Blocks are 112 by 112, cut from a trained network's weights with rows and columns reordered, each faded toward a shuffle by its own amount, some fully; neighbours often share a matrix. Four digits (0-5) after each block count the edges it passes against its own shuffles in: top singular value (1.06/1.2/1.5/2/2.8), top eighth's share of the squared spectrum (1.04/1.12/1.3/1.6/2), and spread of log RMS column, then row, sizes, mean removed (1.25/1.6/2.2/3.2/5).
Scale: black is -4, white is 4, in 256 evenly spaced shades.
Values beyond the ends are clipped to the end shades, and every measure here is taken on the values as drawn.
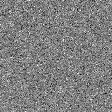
1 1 0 0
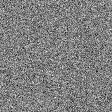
0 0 0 0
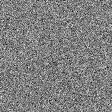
0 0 0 0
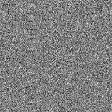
3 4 2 1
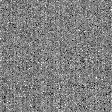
3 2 0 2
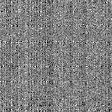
4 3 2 3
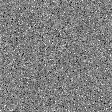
0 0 0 0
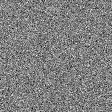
0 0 0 0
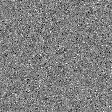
0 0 0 0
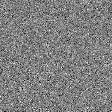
1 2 0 1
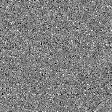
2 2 0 2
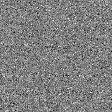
2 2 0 2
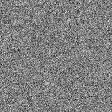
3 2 1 0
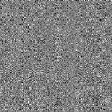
4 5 3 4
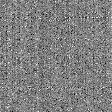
3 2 0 2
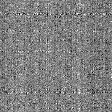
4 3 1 3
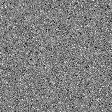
1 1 0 0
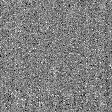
2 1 0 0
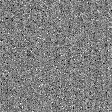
2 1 0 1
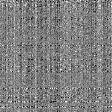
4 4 2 4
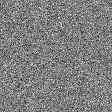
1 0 0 0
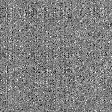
3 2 0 2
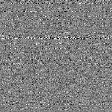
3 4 1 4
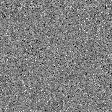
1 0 0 1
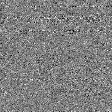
2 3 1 3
